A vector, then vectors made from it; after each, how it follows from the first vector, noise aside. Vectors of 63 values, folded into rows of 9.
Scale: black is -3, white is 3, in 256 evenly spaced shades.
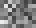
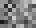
negated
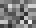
reversed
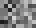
negated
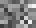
reversed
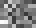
copied
